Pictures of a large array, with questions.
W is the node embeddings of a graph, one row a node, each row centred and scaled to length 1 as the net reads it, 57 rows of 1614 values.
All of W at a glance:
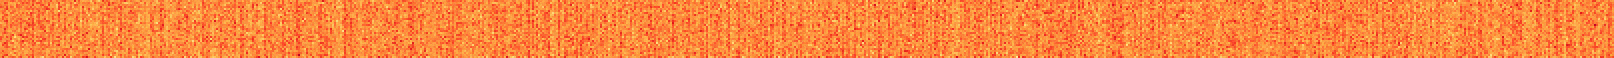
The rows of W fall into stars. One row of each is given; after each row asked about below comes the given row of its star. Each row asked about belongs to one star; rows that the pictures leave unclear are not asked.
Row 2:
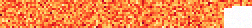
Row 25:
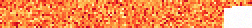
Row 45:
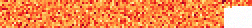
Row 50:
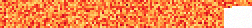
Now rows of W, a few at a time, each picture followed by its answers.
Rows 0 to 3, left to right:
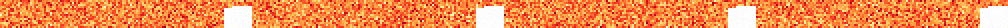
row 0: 25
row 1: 45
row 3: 2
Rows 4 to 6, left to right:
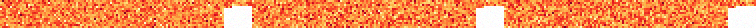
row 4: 2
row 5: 25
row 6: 25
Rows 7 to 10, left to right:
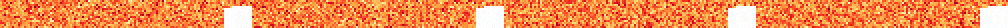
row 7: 25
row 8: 2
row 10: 50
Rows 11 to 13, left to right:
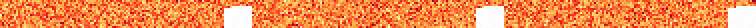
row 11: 50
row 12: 50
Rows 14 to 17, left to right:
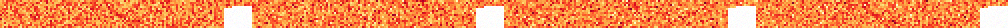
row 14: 2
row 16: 50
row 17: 2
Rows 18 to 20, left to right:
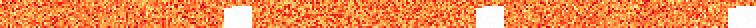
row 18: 25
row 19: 50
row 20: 2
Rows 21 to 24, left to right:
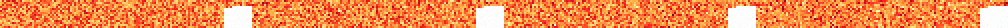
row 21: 2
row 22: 25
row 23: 2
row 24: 25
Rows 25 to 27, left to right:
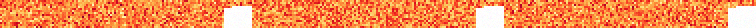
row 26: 25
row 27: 45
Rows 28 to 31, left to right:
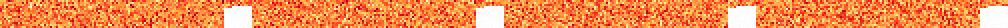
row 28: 45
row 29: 2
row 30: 45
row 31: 50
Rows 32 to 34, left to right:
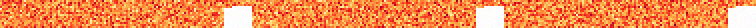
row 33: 45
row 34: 50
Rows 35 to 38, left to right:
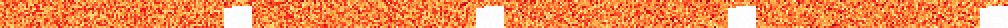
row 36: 2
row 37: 45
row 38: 25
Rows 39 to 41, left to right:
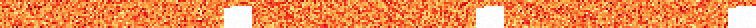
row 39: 25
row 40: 2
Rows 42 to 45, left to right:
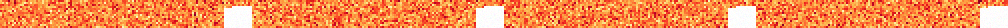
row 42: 45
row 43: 45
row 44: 2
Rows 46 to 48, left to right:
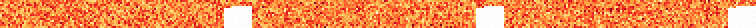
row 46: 25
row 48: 45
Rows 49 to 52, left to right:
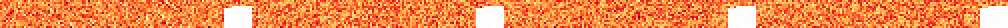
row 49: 50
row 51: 45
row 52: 50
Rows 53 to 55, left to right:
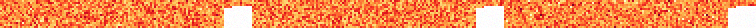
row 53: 2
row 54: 45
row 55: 2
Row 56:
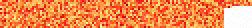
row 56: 50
